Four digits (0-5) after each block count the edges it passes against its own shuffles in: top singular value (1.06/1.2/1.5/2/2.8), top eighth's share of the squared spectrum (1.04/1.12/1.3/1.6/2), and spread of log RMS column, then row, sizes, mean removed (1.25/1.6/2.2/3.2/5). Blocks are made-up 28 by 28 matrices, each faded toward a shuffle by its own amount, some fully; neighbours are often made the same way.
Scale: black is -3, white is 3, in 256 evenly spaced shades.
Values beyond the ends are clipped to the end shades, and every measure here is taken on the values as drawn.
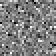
0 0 0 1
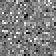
2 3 0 0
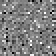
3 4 0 1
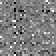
2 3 2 1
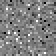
0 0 0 0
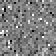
0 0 0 0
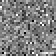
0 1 0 0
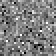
0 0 0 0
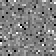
1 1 0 0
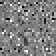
3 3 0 1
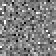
2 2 0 0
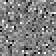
0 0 0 0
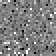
0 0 0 0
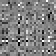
4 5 2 2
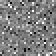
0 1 0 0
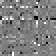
3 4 1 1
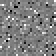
1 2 0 0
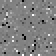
0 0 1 0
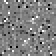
0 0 0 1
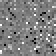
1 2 1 0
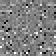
2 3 1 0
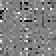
3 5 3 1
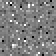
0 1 0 0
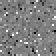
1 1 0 0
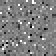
0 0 1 0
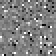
1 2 1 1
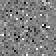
1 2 1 0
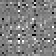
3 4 2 1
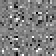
3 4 2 2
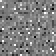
2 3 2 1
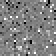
0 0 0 0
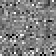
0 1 0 2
